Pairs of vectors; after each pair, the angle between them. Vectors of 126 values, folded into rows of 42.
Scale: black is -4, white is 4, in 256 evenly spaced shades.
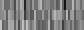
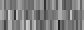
partly aligned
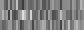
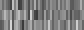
partly aligned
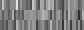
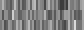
partly aligned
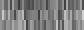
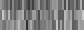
nearly parallel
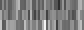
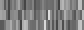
partly aligned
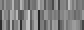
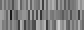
partly opposed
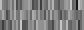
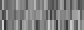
partly opposed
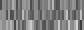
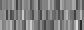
nearly parallel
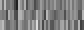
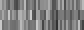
partly aligned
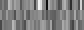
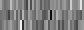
orthogonal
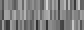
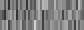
orthogonal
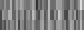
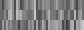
partly aligned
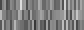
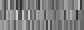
partly opposed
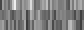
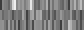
nearly parallel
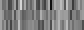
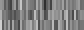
partly aligned
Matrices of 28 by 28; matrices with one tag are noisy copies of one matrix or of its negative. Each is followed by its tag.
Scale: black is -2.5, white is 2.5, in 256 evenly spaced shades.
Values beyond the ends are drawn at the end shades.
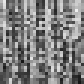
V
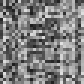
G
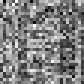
G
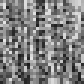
V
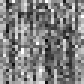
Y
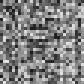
G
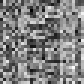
G
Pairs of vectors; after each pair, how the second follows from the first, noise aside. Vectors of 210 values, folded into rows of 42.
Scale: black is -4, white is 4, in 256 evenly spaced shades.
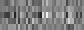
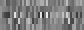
sign-scrambled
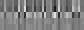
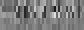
sign-scrambled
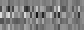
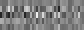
negated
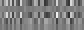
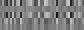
negated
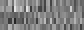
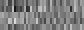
negated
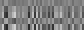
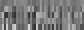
sign-scrambled
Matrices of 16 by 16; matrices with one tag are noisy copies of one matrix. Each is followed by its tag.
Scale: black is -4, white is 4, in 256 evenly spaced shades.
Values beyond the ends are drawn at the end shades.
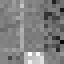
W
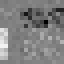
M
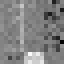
W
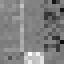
W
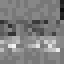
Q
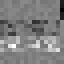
Q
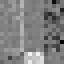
W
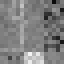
W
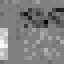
M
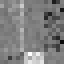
W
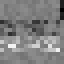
Q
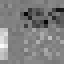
M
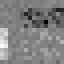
M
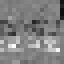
Q
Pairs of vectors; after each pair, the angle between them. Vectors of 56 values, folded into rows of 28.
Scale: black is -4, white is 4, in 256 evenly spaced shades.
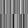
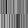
orthogonal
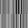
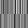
partly opposed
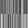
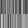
nearly parallel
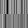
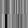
partly aligned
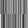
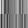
orthogonal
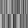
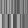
nearly parallel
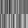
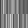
partly aligned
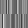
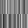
partly opposed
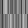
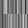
nearly parallel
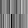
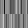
partly opposed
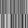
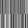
nearly parallel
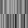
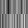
partly opposed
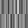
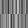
nearly parallel
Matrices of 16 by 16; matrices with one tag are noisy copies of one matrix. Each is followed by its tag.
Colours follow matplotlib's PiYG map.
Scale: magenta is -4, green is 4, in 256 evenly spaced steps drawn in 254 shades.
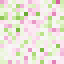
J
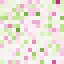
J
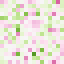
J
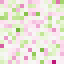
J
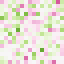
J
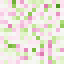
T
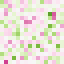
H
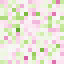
J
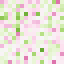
J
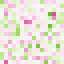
H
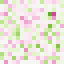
H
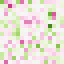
H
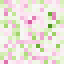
H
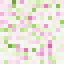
T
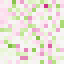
T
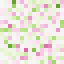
T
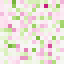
T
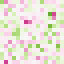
H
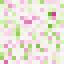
H
